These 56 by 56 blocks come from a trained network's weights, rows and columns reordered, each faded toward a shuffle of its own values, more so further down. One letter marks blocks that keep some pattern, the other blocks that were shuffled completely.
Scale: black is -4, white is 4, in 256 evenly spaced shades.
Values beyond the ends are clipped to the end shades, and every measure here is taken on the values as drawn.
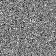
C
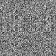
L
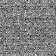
L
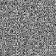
L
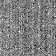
L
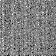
L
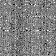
L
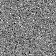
C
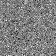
C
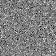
C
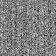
L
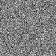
L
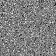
C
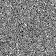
C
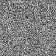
L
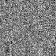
L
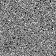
C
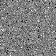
C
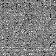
L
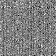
L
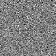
L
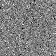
C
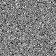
C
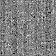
L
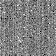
L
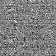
L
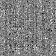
L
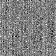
L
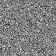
C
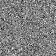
C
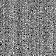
L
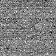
L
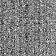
L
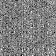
L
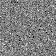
C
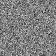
C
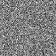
L
